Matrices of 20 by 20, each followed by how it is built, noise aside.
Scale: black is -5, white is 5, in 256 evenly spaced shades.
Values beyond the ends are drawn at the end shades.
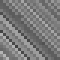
Toeplitz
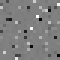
sparse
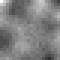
smooth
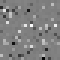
sparse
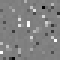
sparse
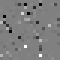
sparse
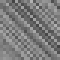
Toeplitz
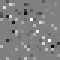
sparse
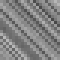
Toeplitz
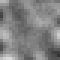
smooth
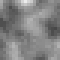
smooth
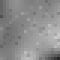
smooth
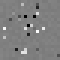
sparse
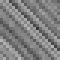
Toeplitz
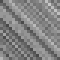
Toeplitz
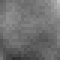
smooth
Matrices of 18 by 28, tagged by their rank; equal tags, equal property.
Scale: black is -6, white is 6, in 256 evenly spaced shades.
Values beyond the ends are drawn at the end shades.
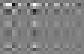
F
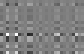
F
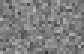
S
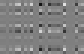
F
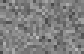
S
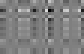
F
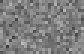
S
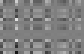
F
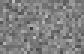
S
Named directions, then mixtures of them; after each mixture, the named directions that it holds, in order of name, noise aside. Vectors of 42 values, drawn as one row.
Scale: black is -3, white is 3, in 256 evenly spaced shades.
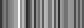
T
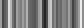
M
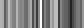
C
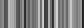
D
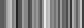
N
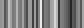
C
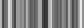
M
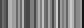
D, T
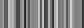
D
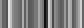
D, M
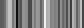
N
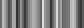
D, M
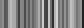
D
